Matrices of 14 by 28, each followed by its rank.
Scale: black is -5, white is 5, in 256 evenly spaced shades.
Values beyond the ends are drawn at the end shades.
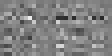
three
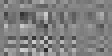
two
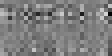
three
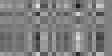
one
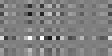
one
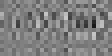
two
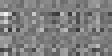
three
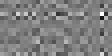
two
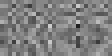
three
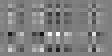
one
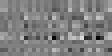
two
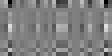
one
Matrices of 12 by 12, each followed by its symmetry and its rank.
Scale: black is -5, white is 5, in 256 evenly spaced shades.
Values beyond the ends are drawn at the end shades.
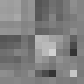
symmetric, rank two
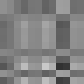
neither, rank one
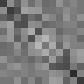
symmetric, full rank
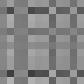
neither, rank one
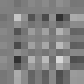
symmetric, rank one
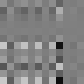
neither, rank one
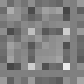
symmetric, rank two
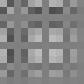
symmetric, rank one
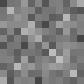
symmetric, full rank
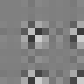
symmetric, rank one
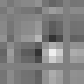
symmetric, rank one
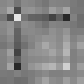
symmetric, rank two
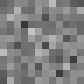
symmetric, full rank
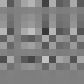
neither, rank one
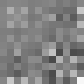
symmetric, rank two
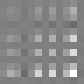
symmetric, rank one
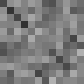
symmetric, full rank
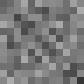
symmetric, full rank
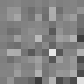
symmetric, rank two
